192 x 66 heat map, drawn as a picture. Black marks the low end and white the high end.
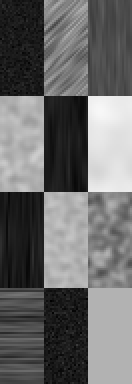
The table splits into 4 rows of 3 panels. Panel 1,1: very low, fine-grained, faint in contrast. Panel 1,2: middling, slanting up to the right. Panel 1,3: low, streaked downward, faint in contrast. Panel 2,1: high, blotchy, faint in contrast. Panel 2,2: very low, streaked downward, faint in contrast. Panel 2,3: very high, smooth, faint in contrast. Panel 3,1: very low, streaked downward, faint in contrast. Panel 3,2: high, blotchy, faint in contrast. Panel 3,3: middling, blotchy. Panel 4,1: low, streaked across. Panel 4,2: very low, fine-grained, faint in contrast. Panel 4,3: high, flat.
